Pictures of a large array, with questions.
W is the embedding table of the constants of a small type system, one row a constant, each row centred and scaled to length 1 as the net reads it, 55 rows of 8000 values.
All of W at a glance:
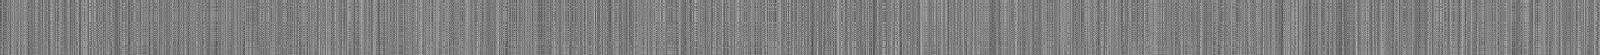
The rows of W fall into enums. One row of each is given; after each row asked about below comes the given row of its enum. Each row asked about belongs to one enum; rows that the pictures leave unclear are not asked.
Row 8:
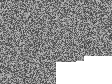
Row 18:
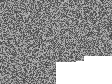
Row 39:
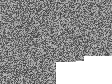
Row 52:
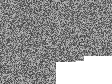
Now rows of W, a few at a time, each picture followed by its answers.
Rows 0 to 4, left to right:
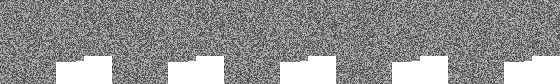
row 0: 18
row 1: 18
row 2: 18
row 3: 39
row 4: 8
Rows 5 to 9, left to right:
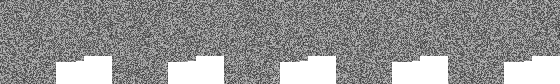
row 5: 18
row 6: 39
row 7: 52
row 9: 18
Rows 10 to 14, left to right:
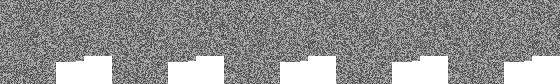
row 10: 39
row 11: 18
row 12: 8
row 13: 18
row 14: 8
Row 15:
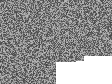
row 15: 18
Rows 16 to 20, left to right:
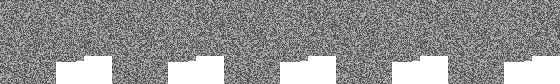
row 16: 8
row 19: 8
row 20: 18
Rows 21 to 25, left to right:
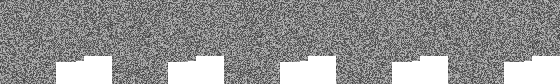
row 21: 18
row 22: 39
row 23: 39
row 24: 18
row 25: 8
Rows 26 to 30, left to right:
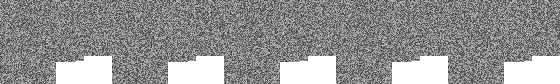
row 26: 52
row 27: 18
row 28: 39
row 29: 52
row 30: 18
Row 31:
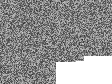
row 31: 52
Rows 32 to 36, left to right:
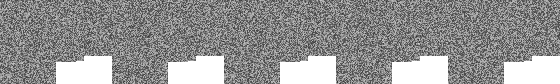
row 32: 8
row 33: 39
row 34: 8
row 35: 52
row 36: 18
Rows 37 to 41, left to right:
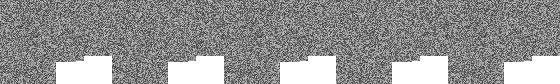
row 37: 39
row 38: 8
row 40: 18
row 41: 39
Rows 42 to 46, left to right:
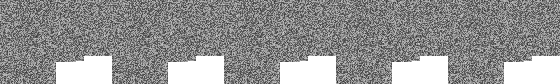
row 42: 39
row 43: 39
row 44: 39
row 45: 52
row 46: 52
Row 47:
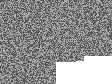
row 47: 18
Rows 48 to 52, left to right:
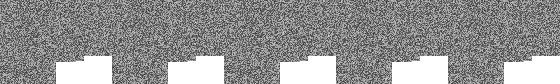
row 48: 39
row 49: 52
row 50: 39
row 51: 52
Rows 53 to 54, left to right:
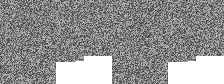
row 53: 52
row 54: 39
